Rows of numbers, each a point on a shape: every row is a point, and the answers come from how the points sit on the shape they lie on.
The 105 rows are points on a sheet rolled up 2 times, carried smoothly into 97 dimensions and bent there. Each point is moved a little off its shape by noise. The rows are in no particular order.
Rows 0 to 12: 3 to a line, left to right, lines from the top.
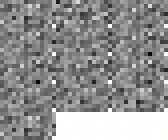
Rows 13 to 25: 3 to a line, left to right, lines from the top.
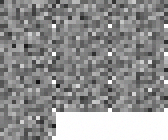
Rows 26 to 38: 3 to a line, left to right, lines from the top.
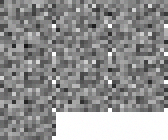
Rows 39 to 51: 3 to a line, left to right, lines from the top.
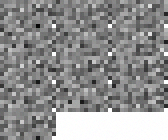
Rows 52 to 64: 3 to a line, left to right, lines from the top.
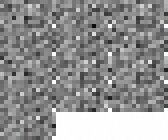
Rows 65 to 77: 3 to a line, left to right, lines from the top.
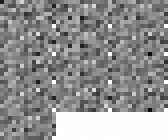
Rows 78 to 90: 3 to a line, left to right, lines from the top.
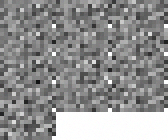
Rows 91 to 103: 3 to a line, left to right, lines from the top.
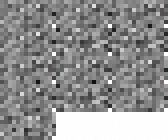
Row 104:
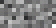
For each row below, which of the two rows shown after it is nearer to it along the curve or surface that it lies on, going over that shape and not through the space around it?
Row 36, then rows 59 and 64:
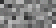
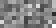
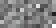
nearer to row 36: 59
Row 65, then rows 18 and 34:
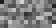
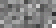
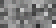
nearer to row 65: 34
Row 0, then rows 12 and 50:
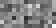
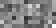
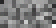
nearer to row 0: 12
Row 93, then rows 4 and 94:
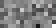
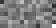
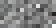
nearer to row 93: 4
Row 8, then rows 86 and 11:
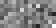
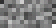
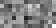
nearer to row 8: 11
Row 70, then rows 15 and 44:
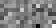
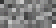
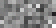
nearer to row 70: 44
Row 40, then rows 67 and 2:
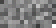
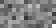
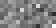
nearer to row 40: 2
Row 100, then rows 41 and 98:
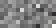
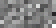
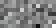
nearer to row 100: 41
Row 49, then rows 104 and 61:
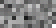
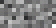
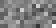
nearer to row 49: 104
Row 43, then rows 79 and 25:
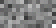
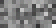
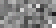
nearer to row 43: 25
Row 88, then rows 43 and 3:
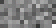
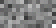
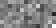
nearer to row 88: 3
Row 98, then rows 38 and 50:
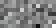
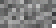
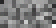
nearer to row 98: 50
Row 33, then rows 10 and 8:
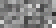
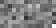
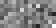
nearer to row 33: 8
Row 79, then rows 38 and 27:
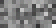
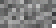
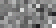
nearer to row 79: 27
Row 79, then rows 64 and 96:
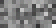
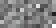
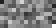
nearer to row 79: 96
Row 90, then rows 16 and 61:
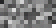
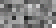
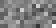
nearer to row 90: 16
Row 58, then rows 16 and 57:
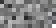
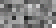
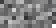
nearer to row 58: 57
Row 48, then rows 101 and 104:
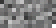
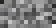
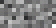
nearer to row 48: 104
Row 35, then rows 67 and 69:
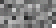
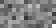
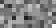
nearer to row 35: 69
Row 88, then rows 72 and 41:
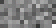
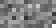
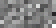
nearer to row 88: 41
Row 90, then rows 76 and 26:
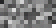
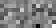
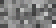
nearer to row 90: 26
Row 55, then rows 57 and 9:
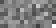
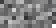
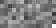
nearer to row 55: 57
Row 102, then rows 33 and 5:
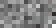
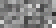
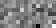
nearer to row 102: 33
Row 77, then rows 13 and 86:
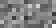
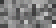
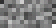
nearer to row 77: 86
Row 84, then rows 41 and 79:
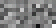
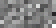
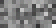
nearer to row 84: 79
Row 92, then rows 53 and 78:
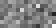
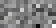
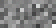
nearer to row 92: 78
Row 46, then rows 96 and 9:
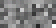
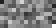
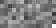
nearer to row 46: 96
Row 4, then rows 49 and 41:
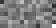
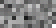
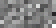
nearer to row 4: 49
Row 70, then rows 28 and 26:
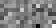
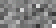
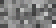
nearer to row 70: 26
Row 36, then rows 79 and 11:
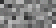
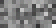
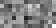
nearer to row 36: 11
